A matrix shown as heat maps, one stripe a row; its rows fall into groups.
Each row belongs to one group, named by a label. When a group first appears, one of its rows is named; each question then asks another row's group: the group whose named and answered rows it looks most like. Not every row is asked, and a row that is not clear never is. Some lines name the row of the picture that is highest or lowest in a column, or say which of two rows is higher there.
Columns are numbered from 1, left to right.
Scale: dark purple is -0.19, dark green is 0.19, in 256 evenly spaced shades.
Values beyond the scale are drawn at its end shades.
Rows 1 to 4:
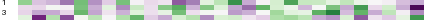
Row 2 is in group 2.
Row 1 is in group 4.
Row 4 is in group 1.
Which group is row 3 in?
2
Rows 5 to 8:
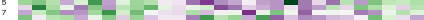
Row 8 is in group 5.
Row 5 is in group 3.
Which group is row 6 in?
3
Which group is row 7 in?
1
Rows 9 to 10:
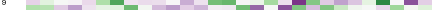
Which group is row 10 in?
4
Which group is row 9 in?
5
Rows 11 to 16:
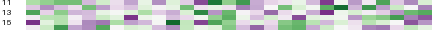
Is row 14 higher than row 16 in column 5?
Yes
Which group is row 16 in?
1
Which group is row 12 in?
2
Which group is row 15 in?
2
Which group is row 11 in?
5
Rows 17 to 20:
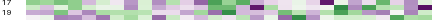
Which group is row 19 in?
1
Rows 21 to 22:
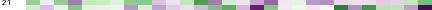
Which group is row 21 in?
1
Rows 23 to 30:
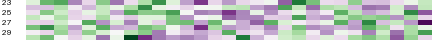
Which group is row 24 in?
1
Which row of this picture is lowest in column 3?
30
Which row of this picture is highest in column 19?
24
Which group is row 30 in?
4
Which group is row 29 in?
1
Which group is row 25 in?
3
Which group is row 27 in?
2
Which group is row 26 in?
3
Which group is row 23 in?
3
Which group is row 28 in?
3
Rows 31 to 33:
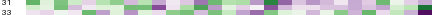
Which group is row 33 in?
2
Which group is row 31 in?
5
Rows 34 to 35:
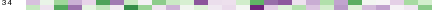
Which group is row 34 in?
3
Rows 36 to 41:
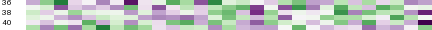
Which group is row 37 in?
4
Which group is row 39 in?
4
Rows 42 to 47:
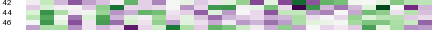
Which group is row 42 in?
4
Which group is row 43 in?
5
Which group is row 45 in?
3
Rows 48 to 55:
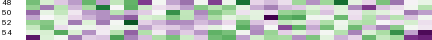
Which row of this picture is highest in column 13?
49
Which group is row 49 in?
1
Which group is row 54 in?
5
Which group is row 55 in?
2
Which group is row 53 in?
4
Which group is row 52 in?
4
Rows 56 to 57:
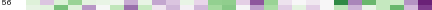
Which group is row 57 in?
5
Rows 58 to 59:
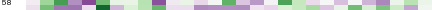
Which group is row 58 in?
1
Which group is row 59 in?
3
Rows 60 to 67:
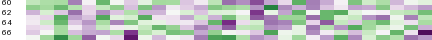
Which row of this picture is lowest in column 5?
67
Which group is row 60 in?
3
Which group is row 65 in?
3
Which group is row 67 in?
5
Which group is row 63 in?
1
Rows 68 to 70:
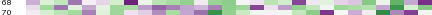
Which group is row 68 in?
2
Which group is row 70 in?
5
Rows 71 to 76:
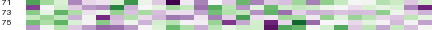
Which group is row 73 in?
5
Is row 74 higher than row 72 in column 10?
No
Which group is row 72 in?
2
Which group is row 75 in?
3
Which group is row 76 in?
2
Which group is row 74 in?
4
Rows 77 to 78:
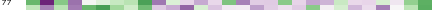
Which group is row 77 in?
1
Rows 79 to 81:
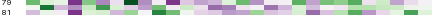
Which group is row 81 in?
3
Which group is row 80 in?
3
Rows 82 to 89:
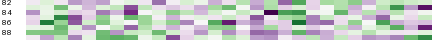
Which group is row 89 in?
1
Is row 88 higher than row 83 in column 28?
Yes
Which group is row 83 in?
5
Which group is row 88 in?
3
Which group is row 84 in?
2
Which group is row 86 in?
3
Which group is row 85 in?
1
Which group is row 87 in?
5
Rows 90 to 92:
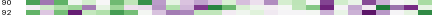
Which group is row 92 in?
1
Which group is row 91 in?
5
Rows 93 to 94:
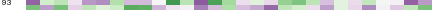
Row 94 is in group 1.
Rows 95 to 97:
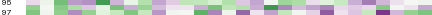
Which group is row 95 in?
1
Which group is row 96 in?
5
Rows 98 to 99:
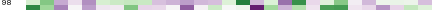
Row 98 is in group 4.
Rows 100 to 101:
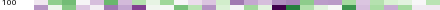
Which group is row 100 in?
3
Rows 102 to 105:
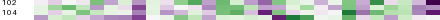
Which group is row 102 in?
2
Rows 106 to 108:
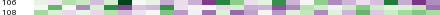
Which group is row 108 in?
3
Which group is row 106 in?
5
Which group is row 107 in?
3
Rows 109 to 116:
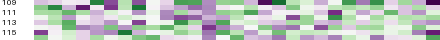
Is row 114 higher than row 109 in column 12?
No
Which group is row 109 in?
2
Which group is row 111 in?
5
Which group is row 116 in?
1
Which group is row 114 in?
3
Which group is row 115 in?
2
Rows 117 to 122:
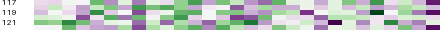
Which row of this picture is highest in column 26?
121
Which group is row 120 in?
3
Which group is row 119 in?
2
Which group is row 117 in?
2
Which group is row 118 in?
3
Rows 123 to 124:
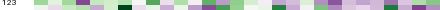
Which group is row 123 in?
1
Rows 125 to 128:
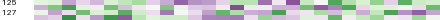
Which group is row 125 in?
4
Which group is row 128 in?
3
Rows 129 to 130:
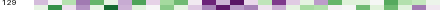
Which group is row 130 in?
3
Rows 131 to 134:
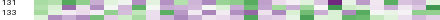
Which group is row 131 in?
5
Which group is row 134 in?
4
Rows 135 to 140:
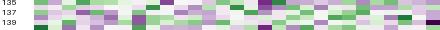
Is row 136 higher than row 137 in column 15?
Yes
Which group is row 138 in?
2
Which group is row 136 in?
1
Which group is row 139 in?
2
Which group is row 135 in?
5
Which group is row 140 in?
4
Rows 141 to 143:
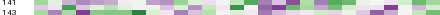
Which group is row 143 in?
1
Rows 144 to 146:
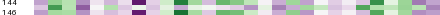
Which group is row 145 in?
3
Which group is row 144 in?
2
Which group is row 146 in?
2
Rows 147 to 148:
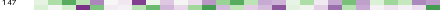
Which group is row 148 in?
1
